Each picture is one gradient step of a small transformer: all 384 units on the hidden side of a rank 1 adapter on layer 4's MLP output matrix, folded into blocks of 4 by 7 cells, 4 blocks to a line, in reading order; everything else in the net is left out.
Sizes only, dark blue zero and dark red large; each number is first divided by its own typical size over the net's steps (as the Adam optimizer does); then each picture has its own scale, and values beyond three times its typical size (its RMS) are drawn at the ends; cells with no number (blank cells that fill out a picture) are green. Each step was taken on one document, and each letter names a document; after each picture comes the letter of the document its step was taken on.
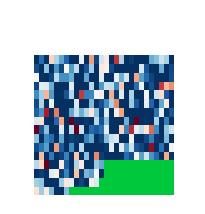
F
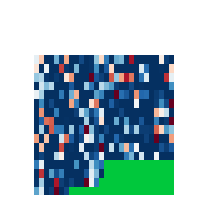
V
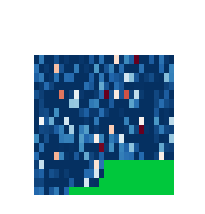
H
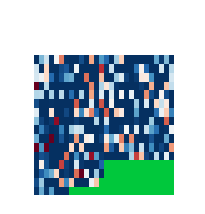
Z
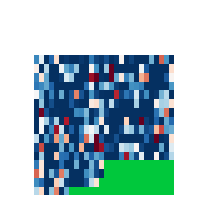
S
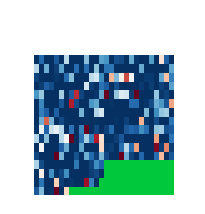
H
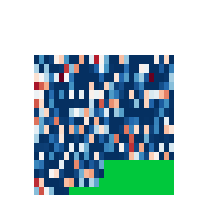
F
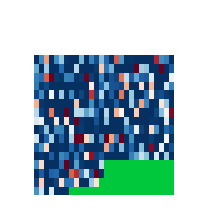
Z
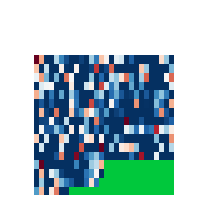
V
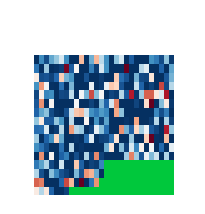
F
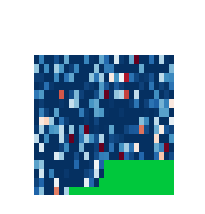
H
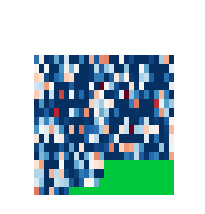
S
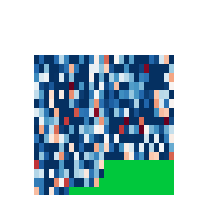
S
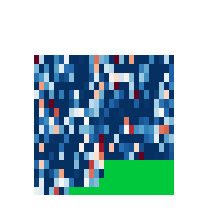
V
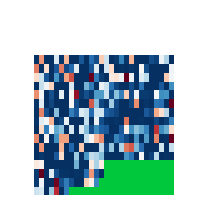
V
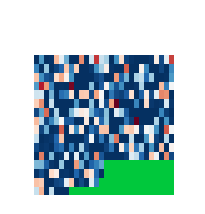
F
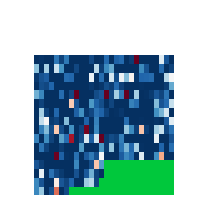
H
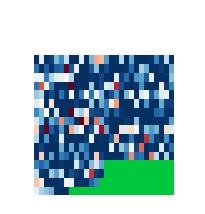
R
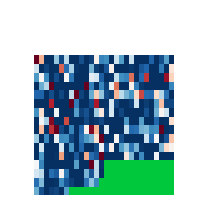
V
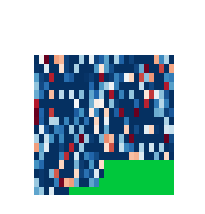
Z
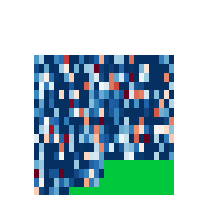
V
